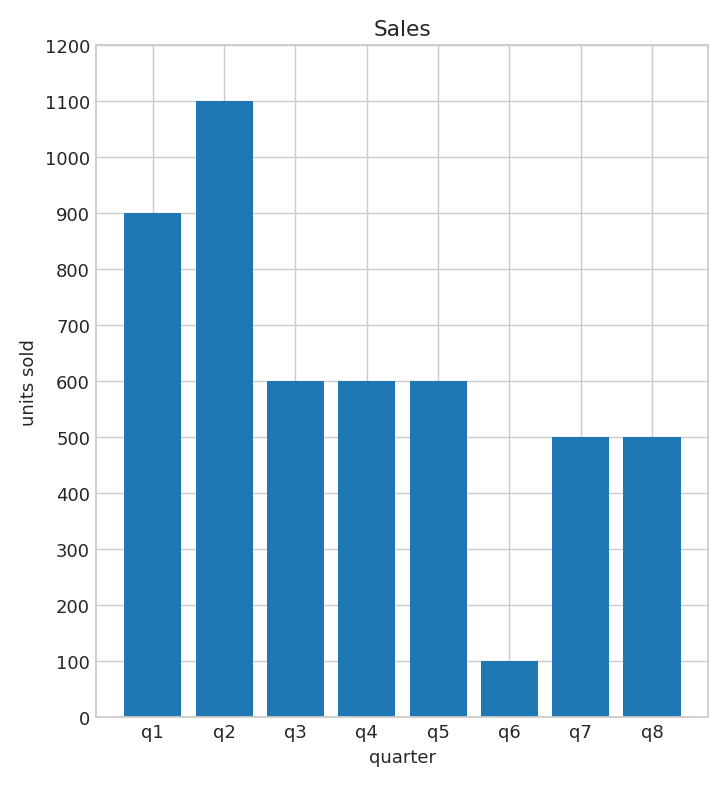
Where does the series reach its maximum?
q2
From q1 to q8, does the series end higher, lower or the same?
lower
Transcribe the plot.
Title: Sales
x-axis: quarter, ticks q1 q2 q3 q4 q5 q6 q7 q8
y-axis: units sold, ticks 0 100 200 300 400 500 600 700 800 900 1000 1100 1200
Values:
900 1100 600 600 600 100 500 500
